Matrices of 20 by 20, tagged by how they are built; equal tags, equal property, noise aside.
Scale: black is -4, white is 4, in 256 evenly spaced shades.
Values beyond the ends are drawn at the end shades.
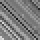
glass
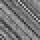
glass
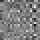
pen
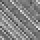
glass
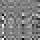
pen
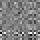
pen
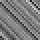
glass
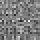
pen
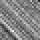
glass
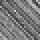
glass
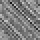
glass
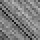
glass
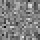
pen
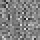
pen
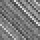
glass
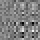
pen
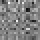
pen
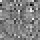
pen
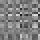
pen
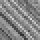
glass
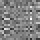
pen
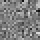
pen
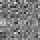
pen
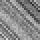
glass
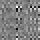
pen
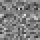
pen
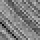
glass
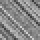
glass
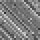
glass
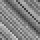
glass
